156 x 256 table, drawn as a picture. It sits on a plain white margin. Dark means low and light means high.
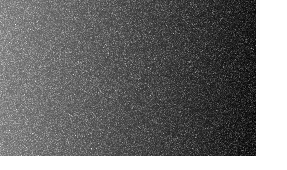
Odd rows or columns: none. Average level on the scale: 30%. Grain: fine. Slope: up to the left. Stripes: none.
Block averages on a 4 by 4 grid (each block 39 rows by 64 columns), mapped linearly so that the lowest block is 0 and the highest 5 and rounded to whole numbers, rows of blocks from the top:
5 3 2 0 | 5 3 2 0 | 5 3 2 0 | 5 3 2 0
